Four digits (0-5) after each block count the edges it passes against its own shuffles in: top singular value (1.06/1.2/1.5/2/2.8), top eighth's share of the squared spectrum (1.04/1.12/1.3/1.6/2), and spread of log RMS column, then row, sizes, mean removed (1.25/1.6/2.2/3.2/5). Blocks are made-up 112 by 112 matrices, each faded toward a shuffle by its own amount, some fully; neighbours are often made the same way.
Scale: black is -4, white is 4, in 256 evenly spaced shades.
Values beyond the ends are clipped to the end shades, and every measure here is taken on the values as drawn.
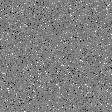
0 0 0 0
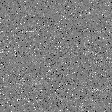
2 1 0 1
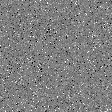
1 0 0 0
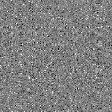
4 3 2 2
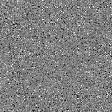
4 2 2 1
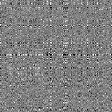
5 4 3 3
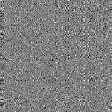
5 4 3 2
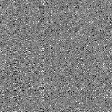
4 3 2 2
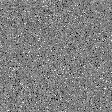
2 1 0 0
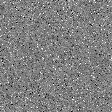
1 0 0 0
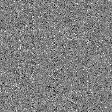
1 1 3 0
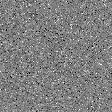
3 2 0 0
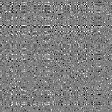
5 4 3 3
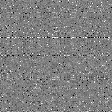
4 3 1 2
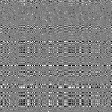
5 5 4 4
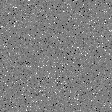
0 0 0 0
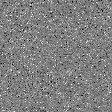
3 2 0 1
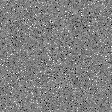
2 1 0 0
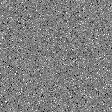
3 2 0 0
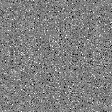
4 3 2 1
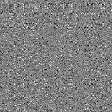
4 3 2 2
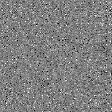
4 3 2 1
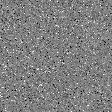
2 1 0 0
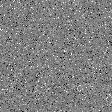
0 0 0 0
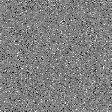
3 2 1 1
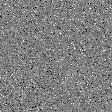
0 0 0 0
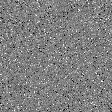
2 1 0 0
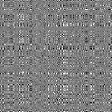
5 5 4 4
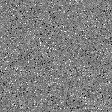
3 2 1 1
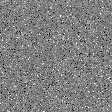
0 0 0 0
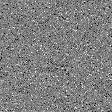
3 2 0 0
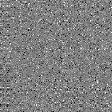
4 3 1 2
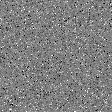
0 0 0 0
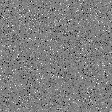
3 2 1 0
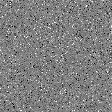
3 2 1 0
